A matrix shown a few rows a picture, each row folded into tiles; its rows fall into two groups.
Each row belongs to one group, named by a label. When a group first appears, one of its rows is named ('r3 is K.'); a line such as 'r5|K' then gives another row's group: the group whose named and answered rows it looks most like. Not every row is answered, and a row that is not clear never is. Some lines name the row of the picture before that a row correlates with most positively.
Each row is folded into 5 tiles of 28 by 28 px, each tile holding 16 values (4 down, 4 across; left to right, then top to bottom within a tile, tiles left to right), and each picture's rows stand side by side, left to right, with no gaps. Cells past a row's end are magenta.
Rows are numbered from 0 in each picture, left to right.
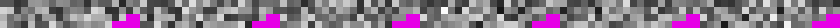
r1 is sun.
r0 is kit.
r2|sun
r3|sun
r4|sun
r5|sun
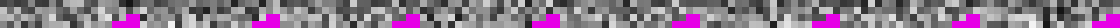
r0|kit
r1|kit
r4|kit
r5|kit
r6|kit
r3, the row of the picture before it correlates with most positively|2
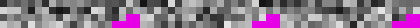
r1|kit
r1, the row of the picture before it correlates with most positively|0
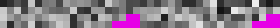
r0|kit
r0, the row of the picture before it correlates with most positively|1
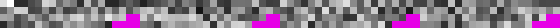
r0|sun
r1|kit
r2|sun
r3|kit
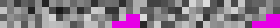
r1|sun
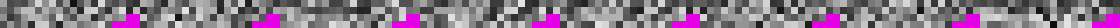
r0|sun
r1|sun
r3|sun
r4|sun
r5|sun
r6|sun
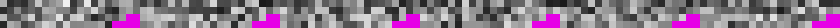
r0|sun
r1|kit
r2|kit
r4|kit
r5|kit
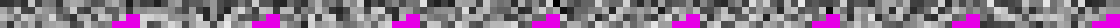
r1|kit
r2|kit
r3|sun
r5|sun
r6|sun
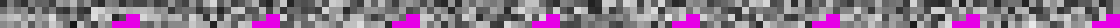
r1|kit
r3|kit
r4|sun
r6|kit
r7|kit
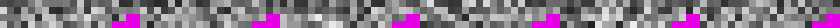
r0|kit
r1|kit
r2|kit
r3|sun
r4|sun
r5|sun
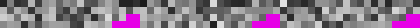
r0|kit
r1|kit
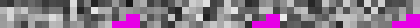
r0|kit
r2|sun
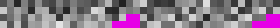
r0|kit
